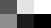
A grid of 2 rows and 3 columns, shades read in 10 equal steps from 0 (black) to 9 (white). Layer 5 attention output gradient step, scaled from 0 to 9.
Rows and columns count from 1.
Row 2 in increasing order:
0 1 5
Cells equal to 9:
1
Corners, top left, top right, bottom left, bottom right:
3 9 5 0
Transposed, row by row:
3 5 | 8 1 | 9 0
